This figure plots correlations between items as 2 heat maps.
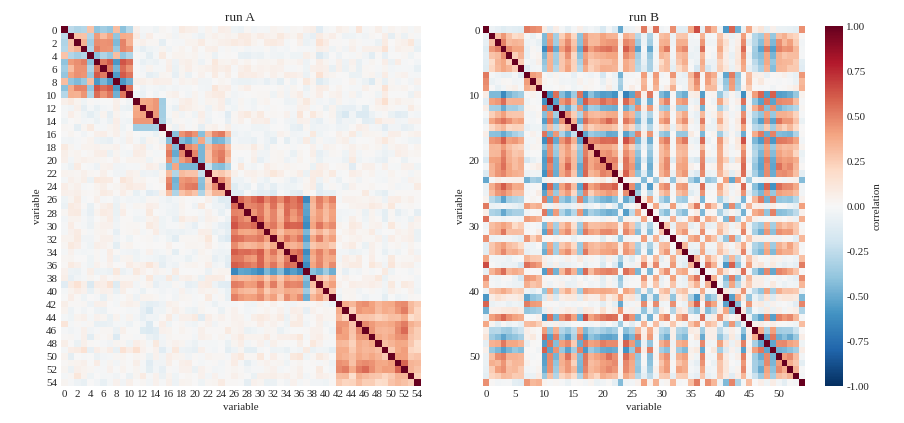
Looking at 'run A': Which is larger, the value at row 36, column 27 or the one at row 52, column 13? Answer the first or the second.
the first
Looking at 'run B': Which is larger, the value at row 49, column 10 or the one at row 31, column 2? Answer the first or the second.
the first
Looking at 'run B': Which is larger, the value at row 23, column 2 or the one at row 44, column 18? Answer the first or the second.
the second
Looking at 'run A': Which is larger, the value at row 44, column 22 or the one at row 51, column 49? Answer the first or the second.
the second
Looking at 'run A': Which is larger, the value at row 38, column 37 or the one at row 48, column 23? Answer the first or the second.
the second
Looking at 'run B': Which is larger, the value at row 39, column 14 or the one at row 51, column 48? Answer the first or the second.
the second
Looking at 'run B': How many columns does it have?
55
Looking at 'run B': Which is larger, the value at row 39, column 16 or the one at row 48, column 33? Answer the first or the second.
the second
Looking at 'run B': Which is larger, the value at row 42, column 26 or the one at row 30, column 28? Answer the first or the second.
the first
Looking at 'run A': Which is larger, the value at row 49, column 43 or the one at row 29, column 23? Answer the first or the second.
the first
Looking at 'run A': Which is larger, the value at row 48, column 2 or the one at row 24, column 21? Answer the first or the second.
the first
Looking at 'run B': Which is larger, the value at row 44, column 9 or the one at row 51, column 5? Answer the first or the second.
the second
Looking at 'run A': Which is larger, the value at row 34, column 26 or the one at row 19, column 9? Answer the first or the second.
the first
